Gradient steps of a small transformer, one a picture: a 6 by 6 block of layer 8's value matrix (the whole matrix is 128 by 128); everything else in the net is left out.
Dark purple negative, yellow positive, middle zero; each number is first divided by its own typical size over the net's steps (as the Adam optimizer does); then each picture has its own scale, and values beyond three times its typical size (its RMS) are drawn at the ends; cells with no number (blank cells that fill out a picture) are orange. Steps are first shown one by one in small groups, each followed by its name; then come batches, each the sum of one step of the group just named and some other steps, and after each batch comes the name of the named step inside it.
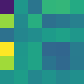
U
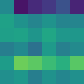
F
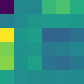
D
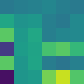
D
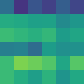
F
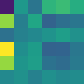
U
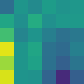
U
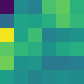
D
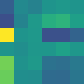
D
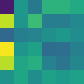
U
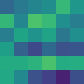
F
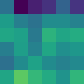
F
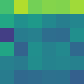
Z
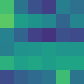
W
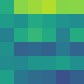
Z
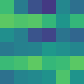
W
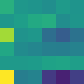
W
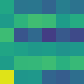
W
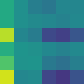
W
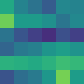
W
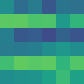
W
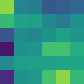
W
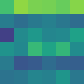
Z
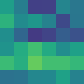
W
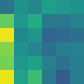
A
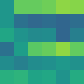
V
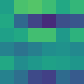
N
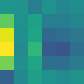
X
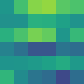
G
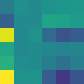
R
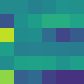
R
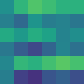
G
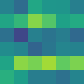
G
